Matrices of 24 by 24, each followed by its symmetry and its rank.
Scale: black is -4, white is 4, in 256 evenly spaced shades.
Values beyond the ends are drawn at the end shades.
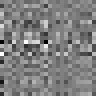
neither, rank two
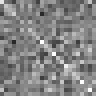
symmetric, rank five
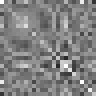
symmetric, rank five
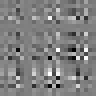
antisymmetric, rank two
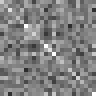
symmetric, rank five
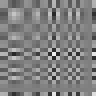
symmetric, rank one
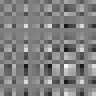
symmetric, rank one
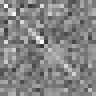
symmetric, rank five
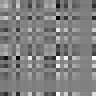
symmetric, rank one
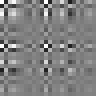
symmetric, rank one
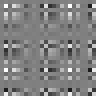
symmetric, rank one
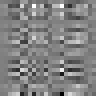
neither, rank two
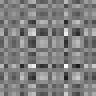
symmetric, rank one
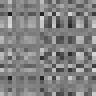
neither, rank two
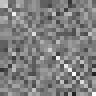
symmetric, rank five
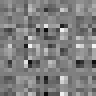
antisymmetric, rank two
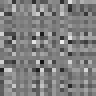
antisymmetric, rank two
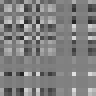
symmetric, rank one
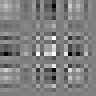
symmetric, rank one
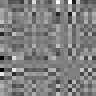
antisymmetric, rank two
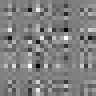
antisymmetric, rank two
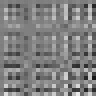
antisymmetric, rank two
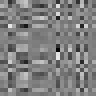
neither, rank two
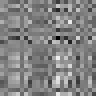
neither, rank two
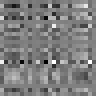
neither, rank two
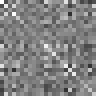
symmetric, rank five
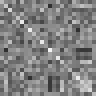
symmetric, rank five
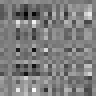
neither, rank two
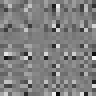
antisymmetric, rank two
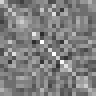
symmetric, rank five
